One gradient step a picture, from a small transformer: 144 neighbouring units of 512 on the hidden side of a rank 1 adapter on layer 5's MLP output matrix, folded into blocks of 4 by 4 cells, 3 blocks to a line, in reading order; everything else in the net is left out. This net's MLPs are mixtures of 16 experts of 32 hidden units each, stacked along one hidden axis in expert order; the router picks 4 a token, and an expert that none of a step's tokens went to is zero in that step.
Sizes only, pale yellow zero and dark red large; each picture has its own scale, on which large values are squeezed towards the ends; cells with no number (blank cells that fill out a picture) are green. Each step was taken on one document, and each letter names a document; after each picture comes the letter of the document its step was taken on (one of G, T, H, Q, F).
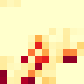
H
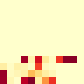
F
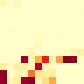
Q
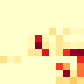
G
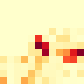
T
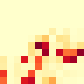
T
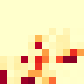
F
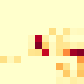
G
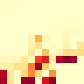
F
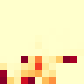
F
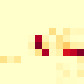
G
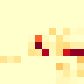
G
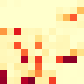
F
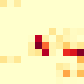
G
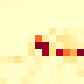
T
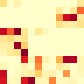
F
